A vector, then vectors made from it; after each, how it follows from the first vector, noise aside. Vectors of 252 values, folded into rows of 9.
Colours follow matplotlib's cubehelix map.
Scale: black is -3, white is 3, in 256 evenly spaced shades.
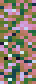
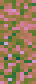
shrunk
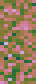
shrunk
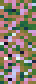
negated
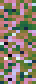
negated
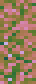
shrunk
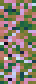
negated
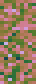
shrunk
